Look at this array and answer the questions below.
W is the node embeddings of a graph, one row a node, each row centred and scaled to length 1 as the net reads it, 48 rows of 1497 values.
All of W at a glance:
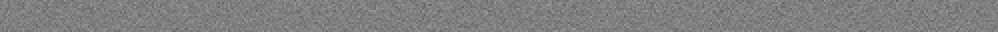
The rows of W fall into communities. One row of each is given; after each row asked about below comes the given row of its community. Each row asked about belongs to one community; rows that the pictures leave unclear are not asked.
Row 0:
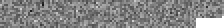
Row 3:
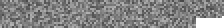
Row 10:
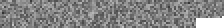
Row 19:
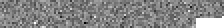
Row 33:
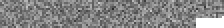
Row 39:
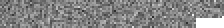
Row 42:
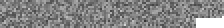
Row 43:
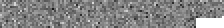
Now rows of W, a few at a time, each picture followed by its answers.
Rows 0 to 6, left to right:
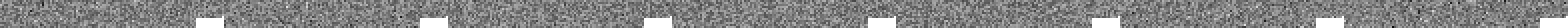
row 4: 42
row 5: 42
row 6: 10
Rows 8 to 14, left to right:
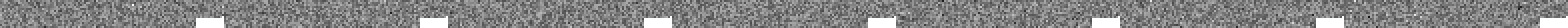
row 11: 3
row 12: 43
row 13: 39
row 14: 3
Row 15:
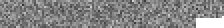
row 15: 33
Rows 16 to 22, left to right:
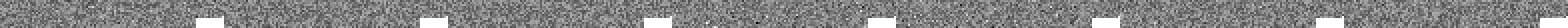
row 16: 42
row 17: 33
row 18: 33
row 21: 19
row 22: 10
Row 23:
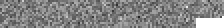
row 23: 42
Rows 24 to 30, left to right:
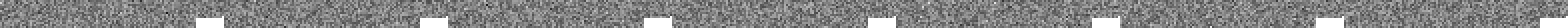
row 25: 39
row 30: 43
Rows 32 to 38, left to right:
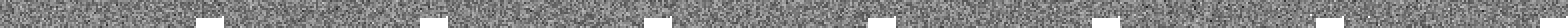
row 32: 43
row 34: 39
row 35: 10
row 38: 33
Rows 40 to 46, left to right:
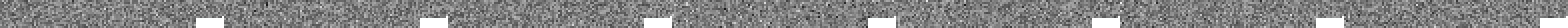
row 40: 3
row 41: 0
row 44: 43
